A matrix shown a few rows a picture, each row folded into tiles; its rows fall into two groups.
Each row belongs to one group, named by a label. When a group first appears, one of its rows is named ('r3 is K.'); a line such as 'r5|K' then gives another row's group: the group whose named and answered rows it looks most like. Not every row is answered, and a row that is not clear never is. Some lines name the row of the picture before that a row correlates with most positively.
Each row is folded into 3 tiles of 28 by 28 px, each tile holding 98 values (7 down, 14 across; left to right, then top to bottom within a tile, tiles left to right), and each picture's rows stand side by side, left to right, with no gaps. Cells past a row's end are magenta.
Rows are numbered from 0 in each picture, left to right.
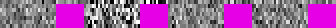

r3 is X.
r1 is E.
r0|E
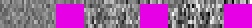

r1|E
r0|X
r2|E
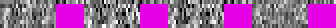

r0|E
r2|E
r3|E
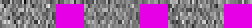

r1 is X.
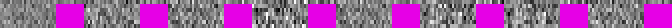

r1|E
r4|X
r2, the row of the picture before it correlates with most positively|2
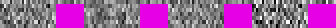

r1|E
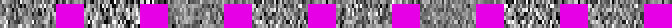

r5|X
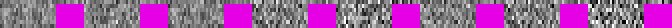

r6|X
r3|X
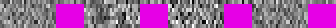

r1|E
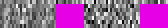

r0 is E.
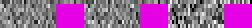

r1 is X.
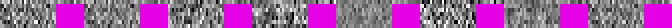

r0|X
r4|E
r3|E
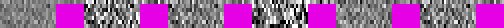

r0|X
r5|X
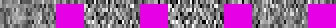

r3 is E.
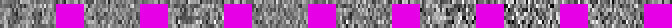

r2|E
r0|E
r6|X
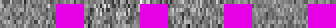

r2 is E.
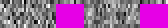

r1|E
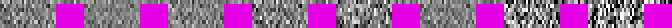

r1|X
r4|E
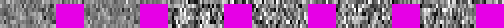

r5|E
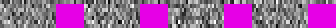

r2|E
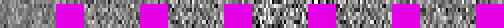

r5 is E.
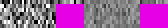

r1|E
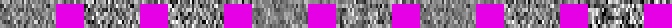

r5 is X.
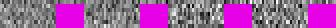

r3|X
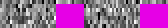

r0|E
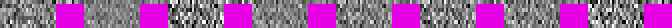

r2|X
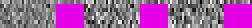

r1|X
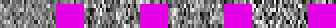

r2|E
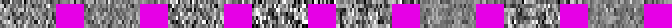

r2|X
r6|E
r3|E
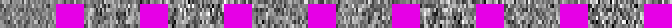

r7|X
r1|E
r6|X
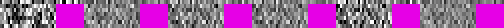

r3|X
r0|E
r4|X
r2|X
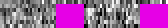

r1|E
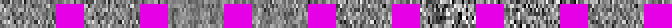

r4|X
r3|E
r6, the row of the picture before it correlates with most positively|0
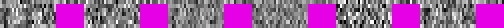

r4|X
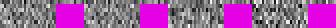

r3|X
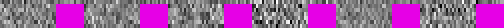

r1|E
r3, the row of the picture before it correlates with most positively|3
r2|E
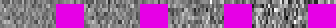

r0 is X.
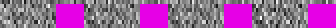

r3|X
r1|X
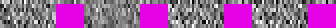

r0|X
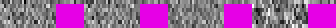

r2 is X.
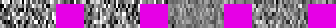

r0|X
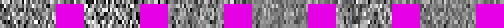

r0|X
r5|X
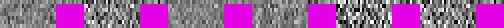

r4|X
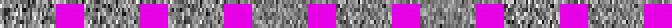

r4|X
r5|E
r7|X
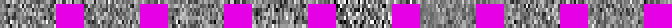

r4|X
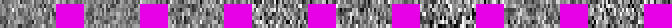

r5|E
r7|E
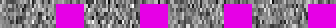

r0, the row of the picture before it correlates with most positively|2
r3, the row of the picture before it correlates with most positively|0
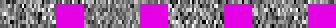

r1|X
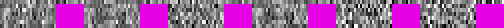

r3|E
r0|E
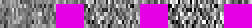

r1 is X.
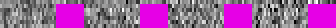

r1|E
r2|X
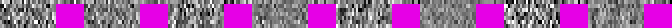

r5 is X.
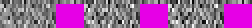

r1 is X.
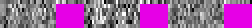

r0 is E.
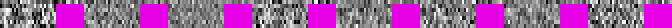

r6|E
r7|X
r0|E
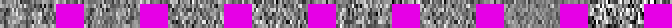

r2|X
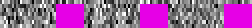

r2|X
